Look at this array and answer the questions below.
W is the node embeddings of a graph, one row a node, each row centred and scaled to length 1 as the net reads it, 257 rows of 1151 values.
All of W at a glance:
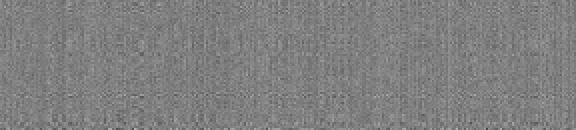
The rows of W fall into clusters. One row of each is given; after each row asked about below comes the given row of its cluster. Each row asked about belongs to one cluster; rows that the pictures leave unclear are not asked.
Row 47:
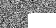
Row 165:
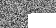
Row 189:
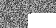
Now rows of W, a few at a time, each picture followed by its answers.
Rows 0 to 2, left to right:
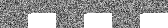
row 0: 189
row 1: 47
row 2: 165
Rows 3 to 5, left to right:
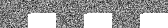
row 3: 47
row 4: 189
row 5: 189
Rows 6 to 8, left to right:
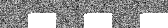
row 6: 47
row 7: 189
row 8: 47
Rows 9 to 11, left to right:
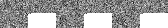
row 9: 189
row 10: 189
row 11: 189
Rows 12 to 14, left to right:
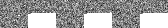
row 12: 165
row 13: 165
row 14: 165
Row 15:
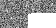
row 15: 189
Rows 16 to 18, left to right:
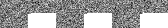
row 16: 47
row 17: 189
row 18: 47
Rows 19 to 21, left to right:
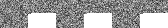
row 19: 189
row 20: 47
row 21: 165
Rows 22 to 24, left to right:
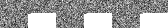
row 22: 165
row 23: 165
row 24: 47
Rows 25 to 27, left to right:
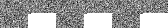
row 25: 189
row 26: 189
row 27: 189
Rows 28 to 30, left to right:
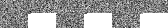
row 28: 165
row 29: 189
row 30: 47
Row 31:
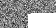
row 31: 165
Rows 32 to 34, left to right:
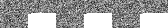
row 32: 189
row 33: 47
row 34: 47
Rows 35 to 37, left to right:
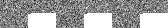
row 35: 165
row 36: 189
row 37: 165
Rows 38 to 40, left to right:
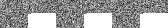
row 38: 189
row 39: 165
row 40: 189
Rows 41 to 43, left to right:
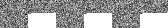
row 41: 165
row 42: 165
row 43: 47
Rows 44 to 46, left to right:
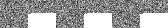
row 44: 189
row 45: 189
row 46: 165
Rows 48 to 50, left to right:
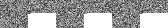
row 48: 165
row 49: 47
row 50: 165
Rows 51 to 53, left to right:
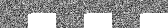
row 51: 189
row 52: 47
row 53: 47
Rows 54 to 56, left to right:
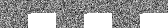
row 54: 165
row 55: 189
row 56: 165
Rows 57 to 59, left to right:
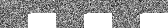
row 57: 47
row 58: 165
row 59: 165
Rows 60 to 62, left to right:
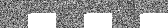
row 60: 165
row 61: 47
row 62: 189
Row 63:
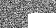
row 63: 47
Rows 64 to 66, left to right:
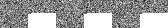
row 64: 189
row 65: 165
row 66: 47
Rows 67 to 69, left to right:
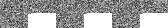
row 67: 189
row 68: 47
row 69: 47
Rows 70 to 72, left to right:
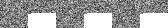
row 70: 165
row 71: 47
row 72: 189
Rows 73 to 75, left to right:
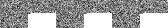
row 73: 47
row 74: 47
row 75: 165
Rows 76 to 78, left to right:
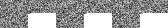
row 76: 165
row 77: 47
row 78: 47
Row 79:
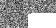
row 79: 189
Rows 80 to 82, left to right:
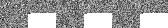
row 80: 47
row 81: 189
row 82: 189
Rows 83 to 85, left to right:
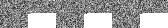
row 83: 47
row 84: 189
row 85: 165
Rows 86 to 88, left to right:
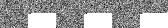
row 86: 189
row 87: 189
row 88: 47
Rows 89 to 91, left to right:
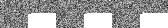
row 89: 189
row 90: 47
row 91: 47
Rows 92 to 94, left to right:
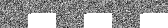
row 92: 189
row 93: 47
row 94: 189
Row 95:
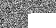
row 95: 47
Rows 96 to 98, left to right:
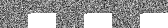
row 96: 47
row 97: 189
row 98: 165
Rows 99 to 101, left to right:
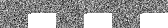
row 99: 189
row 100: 189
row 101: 165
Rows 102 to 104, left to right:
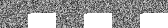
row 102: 47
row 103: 189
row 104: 165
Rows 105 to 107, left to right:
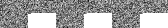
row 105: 165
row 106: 47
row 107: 47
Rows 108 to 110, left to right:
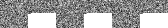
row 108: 165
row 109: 47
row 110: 165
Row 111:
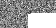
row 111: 165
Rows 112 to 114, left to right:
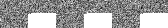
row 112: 189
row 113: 47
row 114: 189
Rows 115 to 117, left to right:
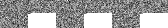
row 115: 165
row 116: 165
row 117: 47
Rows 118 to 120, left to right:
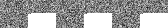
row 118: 189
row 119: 189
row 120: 189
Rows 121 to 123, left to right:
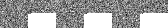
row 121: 165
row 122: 189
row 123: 189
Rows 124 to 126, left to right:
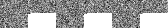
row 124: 47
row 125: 189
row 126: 165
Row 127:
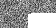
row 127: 189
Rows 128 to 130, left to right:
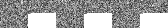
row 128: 165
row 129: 165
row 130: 47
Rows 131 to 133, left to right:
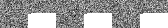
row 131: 189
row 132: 189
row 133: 165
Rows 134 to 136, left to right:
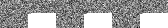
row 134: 47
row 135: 165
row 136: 165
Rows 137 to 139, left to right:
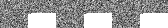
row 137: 189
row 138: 165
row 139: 189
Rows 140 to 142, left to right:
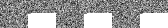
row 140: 165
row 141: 189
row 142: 165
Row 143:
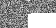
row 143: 47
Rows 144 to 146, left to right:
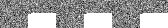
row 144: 189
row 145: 47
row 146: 165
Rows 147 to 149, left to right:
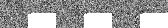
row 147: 189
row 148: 189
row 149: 165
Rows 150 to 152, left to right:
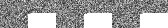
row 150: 165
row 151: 189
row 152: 47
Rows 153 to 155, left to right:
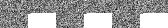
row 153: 165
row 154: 47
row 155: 189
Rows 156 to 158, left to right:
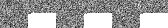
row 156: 189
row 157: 189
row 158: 189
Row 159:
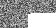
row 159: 47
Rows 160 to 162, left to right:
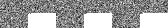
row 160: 189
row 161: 165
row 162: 47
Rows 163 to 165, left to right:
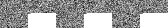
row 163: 47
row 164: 47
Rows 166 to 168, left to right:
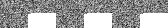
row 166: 47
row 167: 189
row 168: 189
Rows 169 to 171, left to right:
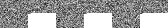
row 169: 165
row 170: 47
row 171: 165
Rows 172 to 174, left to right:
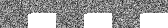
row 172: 189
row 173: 189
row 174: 47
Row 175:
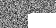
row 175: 165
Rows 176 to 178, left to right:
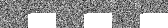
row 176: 165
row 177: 165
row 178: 189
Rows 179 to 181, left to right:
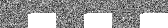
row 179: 47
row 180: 165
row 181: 189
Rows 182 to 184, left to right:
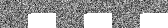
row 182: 189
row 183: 165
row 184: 47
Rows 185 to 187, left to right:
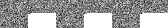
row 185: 165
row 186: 47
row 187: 47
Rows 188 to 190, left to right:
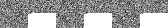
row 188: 189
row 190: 189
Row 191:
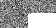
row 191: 189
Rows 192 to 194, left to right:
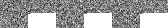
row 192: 165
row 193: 165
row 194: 165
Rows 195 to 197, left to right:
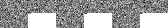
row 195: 165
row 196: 165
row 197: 47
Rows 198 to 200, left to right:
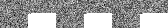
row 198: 189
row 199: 47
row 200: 47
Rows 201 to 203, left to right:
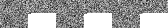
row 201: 189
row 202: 189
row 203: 165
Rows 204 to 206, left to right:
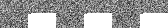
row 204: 189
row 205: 189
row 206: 189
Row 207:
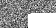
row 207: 165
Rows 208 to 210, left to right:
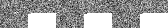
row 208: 47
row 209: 189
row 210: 165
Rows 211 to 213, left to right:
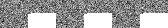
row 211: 47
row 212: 189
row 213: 189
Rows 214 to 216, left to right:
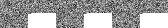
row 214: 189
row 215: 47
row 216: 165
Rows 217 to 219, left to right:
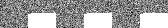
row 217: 165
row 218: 47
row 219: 189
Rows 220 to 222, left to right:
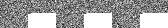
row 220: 165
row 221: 47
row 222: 47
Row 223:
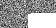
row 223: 165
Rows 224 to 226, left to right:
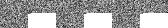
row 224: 165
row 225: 47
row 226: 189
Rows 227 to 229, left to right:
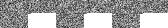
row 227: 165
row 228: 47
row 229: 47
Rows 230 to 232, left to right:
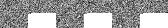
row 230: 189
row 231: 47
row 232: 189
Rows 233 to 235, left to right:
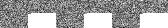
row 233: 165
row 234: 47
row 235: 47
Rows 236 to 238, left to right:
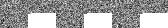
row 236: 47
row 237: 165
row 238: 47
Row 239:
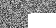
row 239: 47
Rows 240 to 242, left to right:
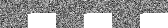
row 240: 47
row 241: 47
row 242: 165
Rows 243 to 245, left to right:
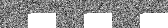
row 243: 47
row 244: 165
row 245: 165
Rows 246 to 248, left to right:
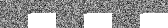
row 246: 165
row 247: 165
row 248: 189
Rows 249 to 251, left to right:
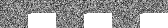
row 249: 165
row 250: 165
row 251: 165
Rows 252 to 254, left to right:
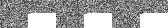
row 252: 47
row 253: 189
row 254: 165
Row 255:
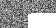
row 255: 189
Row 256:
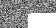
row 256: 47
